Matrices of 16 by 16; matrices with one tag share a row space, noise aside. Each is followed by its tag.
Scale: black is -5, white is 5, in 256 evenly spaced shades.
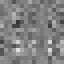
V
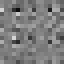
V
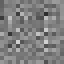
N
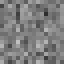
N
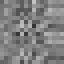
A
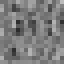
V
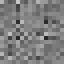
N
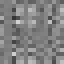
V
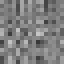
N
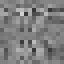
A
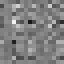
V
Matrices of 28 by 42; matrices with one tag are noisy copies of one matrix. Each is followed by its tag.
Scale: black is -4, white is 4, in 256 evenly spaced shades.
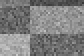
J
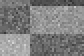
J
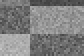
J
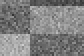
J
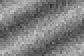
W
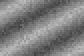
W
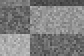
J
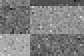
J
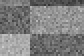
J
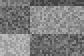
J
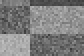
J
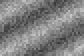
W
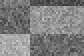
J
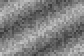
W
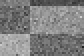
J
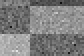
J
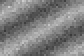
W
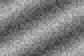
W
